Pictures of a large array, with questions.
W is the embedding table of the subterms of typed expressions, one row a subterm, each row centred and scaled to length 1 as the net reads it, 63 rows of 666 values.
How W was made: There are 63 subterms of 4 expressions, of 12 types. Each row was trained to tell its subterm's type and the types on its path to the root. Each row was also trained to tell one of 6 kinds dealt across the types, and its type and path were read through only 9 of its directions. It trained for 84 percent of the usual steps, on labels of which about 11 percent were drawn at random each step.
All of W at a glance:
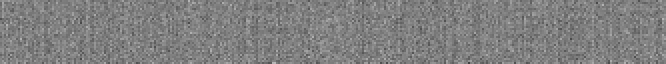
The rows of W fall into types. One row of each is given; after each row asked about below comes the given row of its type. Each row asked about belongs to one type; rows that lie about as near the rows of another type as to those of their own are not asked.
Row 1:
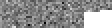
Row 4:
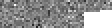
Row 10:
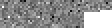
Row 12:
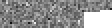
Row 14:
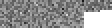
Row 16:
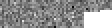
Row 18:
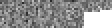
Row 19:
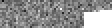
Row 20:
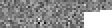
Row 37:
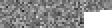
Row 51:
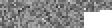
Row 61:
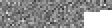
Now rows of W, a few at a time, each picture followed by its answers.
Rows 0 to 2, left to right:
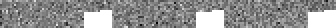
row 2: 14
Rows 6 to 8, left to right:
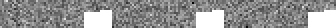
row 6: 37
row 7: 16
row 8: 20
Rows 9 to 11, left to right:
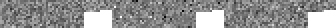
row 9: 1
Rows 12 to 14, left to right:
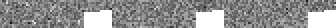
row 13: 14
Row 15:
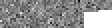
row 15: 37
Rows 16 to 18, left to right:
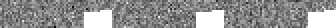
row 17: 10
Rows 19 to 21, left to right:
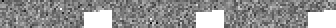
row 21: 51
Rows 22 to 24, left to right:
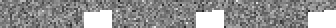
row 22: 16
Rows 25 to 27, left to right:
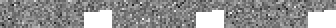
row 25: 51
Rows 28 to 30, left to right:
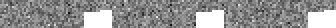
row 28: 19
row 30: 18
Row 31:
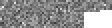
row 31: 51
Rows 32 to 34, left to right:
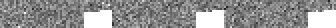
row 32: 37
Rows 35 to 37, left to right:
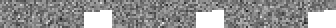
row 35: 1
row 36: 12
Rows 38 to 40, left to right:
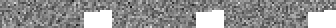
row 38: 18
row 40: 16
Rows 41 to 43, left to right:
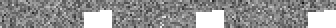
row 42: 14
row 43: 51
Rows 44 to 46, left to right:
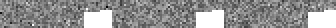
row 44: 12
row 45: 51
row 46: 20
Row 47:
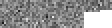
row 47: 14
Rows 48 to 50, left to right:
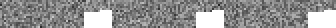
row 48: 1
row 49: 16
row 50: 16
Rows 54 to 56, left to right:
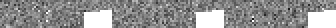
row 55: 37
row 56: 19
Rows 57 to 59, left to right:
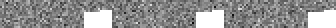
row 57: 10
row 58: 20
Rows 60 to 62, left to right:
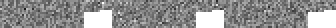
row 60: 37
